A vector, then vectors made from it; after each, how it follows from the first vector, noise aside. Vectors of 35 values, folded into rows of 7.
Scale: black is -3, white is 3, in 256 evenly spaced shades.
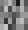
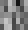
sign-scrambled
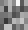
sign-scrambled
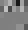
partly zeroed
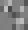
partly zeroed
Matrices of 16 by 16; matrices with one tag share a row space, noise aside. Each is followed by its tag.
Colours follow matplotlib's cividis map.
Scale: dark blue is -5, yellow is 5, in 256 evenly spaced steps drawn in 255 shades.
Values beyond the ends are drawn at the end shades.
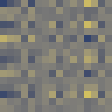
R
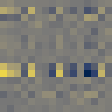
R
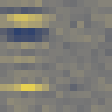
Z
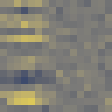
Z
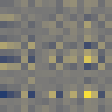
R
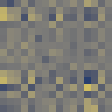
R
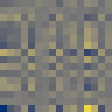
R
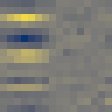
Z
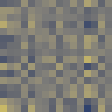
R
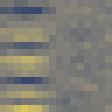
Z
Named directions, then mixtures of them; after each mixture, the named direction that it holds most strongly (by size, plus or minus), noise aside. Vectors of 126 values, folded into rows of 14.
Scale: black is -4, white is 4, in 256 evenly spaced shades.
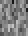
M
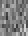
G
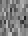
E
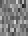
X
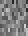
M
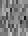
E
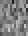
M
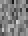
M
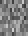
X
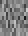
E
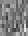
G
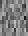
X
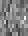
E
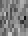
E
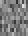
X
